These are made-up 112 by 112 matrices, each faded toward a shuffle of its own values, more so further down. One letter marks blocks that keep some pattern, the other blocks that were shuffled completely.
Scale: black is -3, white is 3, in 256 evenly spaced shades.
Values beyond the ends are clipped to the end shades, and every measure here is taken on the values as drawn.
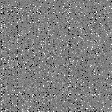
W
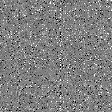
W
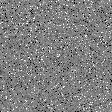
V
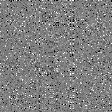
W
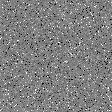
V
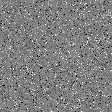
V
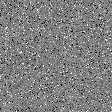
V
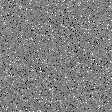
V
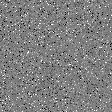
V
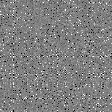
W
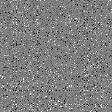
W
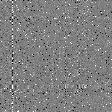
W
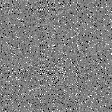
W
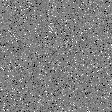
V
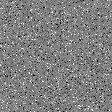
V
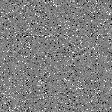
W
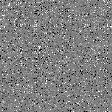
W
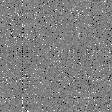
W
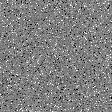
V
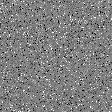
V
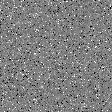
V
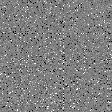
W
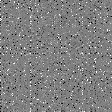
W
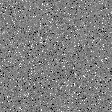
V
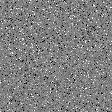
V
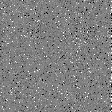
W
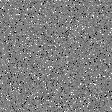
V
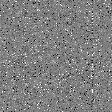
W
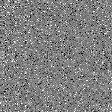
W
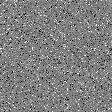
V
